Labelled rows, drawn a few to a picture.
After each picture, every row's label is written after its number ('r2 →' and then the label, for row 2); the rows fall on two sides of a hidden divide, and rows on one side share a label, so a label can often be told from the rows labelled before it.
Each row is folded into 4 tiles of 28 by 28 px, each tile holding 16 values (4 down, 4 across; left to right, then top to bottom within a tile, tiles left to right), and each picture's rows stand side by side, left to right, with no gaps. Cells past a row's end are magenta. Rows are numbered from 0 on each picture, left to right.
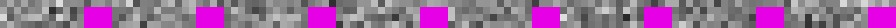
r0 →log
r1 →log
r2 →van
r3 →log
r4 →log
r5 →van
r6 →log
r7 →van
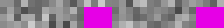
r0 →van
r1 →van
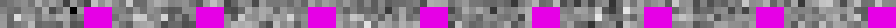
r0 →log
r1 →log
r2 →log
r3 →log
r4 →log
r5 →log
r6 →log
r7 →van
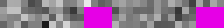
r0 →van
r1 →van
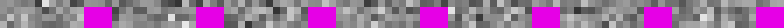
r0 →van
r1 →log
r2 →log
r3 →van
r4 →log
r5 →van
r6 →log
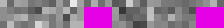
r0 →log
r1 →log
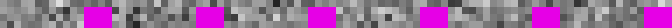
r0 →van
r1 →van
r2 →log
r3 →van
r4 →van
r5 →log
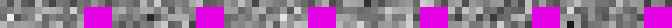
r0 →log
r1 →van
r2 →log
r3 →van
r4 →log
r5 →van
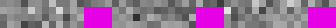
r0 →log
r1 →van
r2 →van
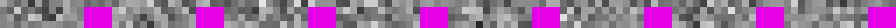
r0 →log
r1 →van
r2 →log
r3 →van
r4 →log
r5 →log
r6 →log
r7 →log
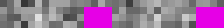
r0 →log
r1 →van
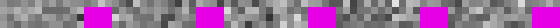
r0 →log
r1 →van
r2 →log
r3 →van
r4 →log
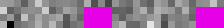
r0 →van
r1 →log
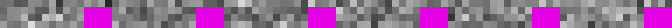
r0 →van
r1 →van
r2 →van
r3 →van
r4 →log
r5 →van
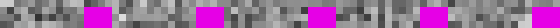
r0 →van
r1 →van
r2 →van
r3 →log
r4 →van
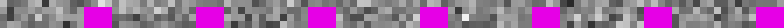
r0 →log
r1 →van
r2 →van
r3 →van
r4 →log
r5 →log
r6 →log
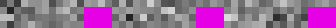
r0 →van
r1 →van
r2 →van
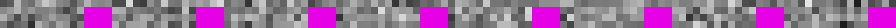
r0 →van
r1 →log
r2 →log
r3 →log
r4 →log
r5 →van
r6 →van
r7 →van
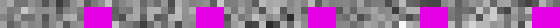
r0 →log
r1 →log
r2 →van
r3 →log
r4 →log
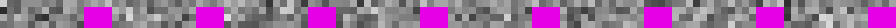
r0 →log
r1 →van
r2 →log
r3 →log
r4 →van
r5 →van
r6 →log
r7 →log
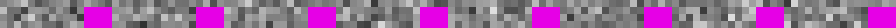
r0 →van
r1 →log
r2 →van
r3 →van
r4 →van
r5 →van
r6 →van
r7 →van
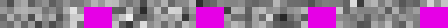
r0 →log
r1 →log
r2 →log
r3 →log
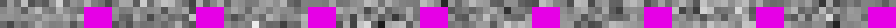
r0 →van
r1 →van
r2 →van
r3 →van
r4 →log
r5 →log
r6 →van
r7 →van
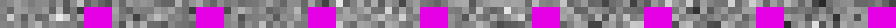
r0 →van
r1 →van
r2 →van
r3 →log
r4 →van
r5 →log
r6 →van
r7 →van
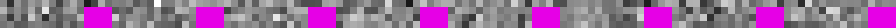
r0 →log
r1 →van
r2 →log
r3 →log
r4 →van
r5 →log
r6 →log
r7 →van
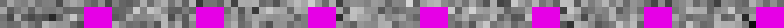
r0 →van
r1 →log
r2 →van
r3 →log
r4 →van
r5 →van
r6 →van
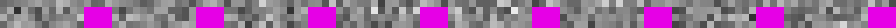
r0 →van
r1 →log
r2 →van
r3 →log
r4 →log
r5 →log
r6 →log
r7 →van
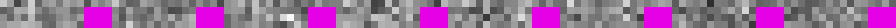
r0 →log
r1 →van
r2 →van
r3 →log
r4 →van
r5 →van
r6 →van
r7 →log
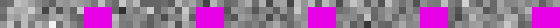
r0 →log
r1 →van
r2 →log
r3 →log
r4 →log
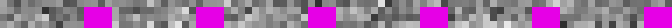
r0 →log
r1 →log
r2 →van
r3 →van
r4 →log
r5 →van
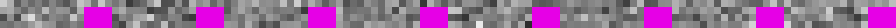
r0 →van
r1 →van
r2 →van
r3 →log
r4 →van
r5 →log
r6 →log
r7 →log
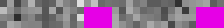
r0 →van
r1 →log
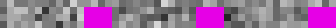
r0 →log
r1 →log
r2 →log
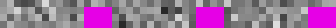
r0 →log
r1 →van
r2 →log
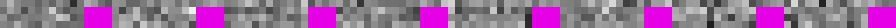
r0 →van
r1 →log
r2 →log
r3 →log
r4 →van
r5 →log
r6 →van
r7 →van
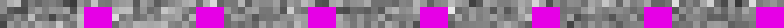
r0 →log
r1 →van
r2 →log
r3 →van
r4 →van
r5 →van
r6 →log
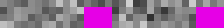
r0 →log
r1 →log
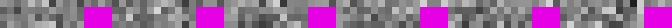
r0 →van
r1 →log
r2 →van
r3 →van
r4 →van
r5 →log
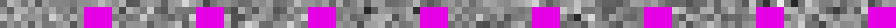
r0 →log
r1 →van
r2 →van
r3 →van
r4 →van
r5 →van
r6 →log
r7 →log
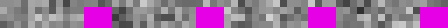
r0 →van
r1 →log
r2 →van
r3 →van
